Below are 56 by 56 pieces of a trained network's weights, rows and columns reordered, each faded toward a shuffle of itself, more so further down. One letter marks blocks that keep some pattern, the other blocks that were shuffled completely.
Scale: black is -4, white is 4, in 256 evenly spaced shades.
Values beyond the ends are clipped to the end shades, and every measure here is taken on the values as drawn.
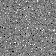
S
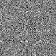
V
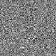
V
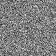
S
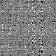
V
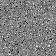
S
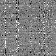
V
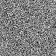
S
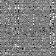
V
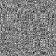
V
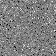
S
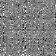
V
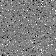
S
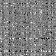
V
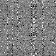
V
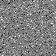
S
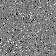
S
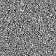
V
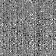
V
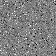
S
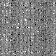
V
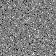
S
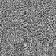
V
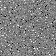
S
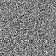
V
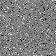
S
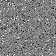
S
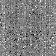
V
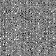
V
